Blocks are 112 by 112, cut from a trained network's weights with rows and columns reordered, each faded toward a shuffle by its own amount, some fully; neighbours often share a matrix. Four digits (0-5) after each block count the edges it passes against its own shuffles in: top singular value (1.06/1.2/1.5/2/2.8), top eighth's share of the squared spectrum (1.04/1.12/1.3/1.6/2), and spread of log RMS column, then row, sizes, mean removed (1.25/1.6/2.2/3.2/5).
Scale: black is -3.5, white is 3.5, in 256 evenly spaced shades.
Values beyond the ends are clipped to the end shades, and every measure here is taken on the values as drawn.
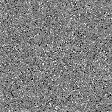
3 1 0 0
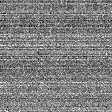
5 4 1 3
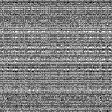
5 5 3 4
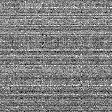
5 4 2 3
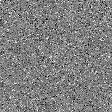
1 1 0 0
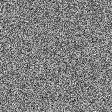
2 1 0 0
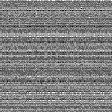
5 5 2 4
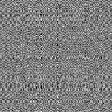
5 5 2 3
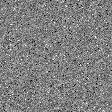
1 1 0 0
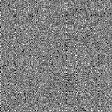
4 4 2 2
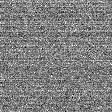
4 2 1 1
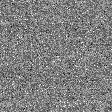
1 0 0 0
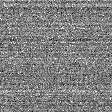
4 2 0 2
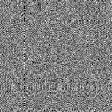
4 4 1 2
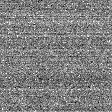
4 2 1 1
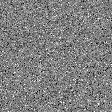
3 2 0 1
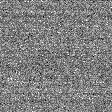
2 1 0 0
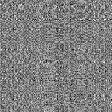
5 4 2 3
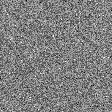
0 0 0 0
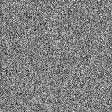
2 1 0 0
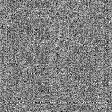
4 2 0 1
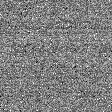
2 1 0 0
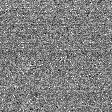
2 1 0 0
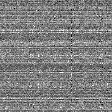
5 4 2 3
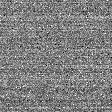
3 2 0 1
